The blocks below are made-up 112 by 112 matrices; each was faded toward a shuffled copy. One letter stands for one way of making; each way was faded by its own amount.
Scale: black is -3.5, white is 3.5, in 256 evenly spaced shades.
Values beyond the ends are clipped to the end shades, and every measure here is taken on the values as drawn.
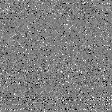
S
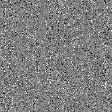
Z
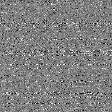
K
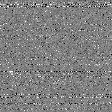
K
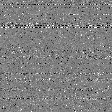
K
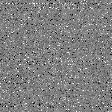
S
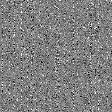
Z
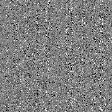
Z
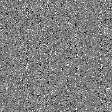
Z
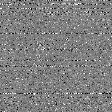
K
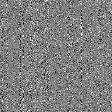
Z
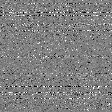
K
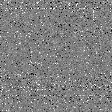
S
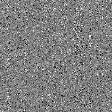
Z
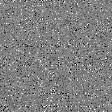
S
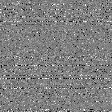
K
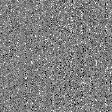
Z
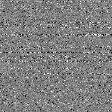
K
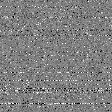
K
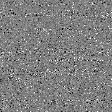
S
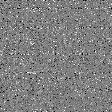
S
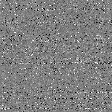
S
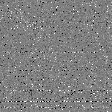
S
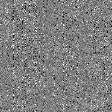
Z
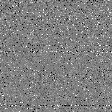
S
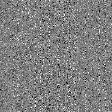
Z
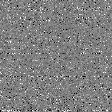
S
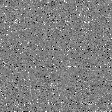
S
